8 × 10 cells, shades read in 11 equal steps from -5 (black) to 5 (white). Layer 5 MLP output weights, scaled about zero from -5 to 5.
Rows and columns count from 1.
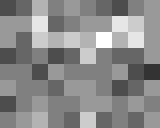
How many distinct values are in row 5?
4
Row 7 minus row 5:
-2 0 3 -1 0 1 1 -1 3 3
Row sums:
-2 15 22 -4 -5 0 2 4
